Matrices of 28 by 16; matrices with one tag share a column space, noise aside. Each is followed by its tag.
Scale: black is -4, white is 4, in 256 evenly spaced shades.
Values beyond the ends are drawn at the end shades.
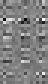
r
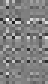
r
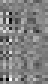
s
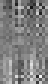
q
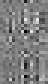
s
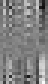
q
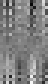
q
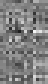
s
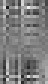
q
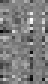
s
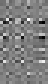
r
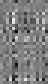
s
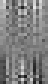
q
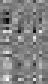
s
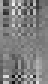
q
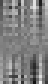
q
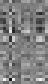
s
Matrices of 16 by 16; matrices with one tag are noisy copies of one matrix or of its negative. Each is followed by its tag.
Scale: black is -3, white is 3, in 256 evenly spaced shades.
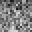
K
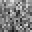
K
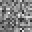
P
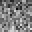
K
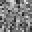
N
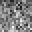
K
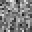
N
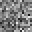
P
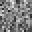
N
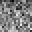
K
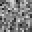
N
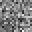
P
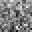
K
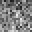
K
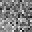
P
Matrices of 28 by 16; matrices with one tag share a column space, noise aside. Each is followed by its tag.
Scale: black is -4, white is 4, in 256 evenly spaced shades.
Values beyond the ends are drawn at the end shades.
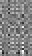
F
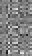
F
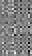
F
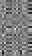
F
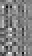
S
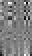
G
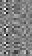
F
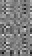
F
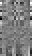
G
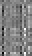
S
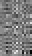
F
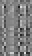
S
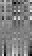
G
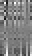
G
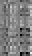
S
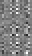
F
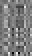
S
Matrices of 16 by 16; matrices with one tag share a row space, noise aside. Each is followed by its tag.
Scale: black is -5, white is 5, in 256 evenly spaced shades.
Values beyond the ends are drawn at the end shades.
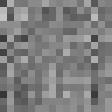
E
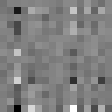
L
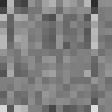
E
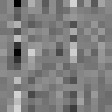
L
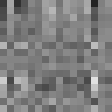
E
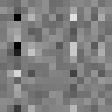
L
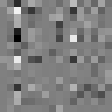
L
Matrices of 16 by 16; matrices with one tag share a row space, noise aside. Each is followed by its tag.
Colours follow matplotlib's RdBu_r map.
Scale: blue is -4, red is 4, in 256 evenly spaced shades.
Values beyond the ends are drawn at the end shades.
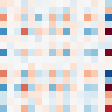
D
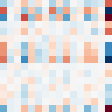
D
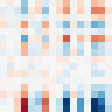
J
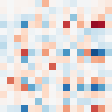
J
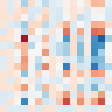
J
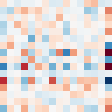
D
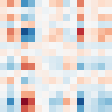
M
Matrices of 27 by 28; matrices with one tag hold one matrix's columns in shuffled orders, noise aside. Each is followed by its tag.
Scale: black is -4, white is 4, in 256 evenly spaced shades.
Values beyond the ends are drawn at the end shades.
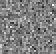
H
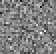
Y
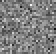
H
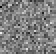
Y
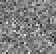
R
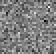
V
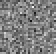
V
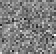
R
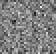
V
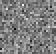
H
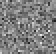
R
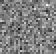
H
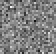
V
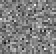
H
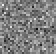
H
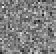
V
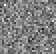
H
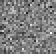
Y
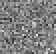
R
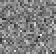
R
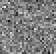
V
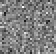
V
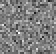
Y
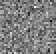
V
